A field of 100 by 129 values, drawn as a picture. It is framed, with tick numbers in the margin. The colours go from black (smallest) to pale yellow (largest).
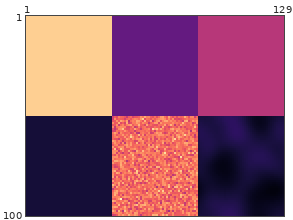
It is made of 2 by 3 panels. Panel 1,1: very high, flat. Panel 1,2: low, flat. Panel 1,3: middling, flat. Panel 2,1: very low, flat. Panel 2,2: high, fine-grained. Panel 2,3: very low, smooth, faint in contrast.
